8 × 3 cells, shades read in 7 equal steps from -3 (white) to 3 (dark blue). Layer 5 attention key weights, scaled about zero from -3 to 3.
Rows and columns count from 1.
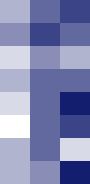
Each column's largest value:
0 2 3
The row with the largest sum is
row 2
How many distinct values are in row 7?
3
